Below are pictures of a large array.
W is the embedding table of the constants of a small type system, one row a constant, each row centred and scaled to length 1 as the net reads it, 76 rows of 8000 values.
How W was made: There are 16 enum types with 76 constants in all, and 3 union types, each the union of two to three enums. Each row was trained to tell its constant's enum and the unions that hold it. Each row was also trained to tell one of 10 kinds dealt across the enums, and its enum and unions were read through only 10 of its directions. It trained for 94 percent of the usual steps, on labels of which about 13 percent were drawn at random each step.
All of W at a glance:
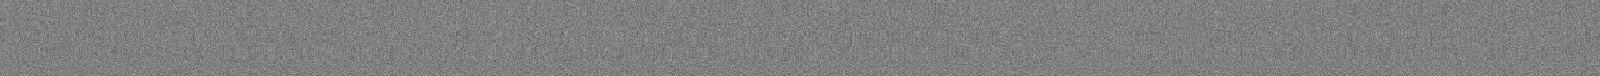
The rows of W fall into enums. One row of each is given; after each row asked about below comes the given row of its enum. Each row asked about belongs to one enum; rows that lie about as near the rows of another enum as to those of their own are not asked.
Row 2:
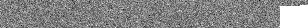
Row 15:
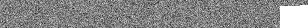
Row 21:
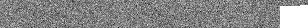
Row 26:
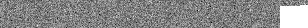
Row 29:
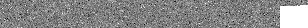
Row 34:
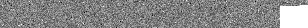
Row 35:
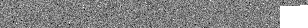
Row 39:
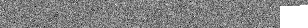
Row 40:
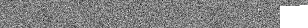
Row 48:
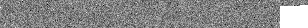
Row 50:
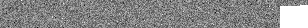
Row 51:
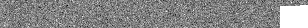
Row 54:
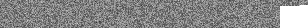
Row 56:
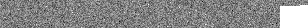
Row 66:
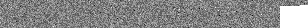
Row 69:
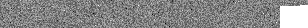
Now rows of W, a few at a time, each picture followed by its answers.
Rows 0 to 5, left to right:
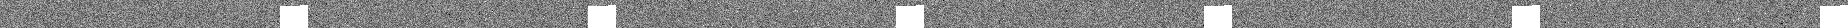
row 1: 35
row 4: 54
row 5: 26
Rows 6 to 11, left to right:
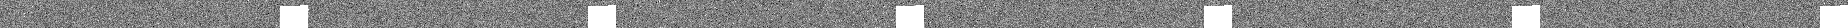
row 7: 48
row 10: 39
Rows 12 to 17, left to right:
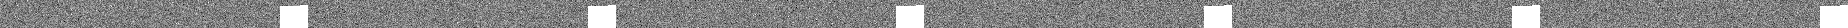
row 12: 15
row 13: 54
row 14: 56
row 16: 35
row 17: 66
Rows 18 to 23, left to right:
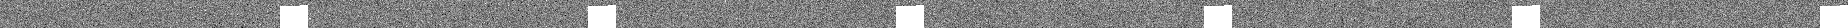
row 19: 2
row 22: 39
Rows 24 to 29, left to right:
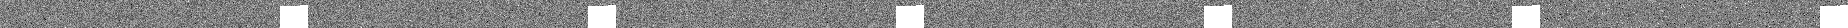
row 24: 50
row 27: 54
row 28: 2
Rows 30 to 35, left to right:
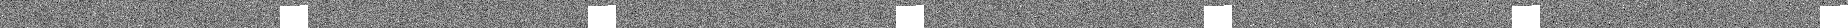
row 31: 50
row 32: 2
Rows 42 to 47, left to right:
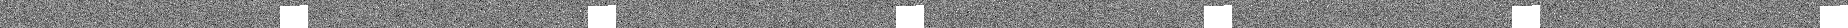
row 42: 40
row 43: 29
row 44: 39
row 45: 40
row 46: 54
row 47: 15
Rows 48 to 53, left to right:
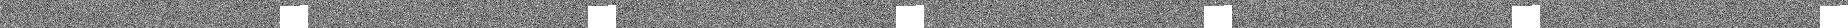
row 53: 50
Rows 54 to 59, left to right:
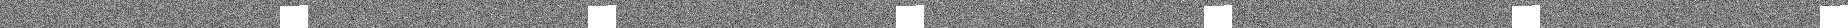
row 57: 15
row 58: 48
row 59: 56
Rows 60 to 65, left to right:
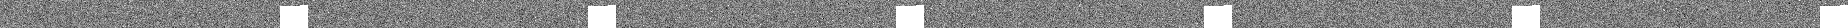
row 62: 2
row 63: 40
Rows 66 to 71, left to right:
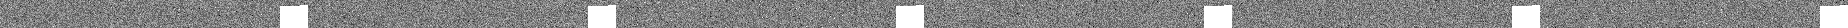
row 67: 40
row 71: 15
